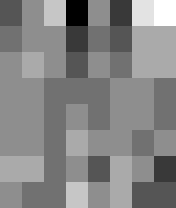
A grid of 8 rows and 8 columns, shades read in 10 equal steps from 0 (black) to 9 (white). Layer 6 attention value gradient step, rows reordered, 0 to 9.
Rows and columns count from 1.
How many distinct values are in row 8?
5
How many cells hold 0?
1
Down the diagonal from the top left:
3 5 5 4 4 5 5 3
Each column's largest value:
6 6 7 7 5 6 8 9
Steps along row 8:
down same up down up down same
